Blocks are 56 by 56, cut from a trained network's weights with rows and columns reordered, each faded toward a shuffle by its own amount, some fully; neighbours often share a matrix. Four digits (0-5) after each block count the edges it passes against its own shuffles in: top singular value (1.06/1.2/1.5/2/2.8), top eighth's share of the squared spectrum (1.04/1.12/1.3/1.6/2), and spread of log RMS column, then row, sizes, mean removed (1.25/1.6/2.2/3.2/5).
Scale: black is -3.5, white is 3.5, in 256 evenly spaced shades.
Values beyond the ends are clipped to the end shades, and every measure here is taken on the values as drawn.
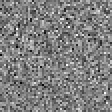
1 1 0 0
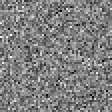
0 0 0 0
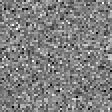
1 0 0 0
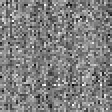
3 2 0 2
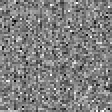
1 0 0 0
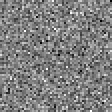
0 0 0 0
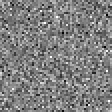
0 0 0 0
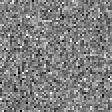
0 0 0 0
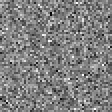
0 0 0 0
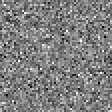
1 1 0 0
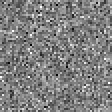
0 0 0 0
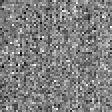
2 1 0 1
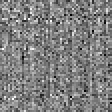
3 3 0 2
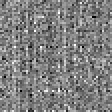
3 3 0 2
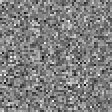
2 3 1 1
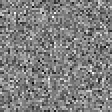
2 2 1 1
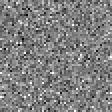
0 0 0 0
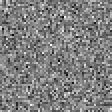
1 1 0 0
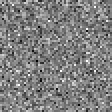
2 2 0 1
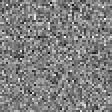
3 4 1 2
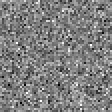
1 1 0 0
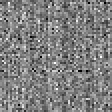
3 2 0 2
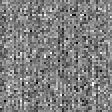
3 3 0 2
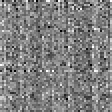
3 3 0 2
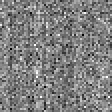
2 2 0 1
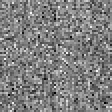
1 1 0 0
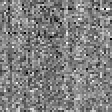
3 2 0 1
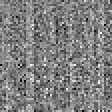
3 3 0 2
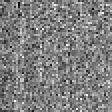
2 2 0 0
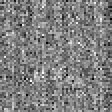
3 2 0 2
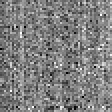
3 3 0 2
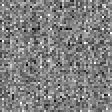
2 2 0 2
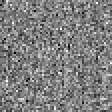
1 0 0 0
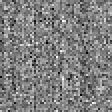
2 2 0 1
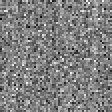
1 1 0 0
